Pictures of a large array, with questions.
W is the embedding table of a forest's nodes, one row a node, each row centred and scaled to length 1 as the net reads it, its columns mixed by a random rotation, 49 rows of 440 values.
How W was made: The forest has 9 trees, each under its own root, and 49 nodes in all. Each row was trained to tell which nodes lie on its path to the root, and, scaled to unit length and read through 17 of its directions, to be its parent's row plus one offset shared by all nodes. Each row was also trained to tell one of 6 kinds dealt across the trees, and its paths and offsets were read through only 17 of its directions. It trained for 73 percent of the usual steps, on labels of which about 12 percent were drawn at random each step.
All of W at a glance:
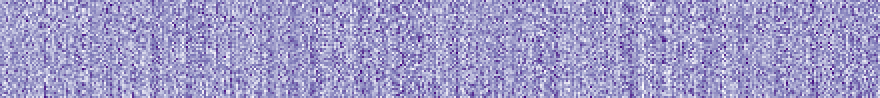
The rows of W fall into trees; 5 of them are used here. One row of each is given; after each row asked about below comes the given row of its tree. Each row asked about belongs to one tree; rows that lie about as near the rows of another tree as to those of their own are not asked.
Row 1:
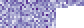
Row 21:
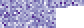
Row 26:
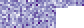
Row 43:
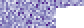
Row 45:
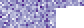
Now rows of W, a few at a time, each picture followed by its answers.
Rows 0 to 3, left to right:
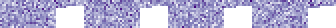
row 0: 45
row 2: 26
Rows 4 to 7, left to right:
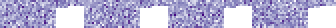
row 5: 45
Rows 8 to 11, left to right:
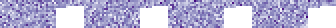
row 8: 45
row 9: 43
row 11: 1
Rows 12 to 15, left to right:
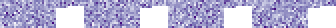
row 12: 21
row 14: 45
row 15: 43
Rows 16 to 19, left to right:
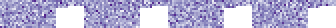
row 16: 43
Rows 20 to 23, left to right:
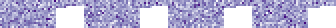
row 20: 45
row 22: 26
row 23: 21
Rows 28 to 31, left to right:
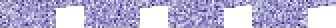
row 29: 26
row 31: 45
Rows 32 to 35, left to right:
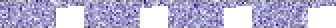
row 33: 43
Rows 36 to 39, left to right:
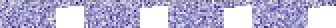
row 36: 43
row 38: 45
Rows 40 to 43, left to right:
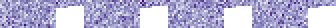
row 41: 45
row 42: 43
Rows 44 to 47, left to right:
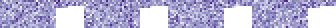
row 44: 45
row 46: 43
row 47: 43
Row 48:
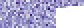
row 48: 43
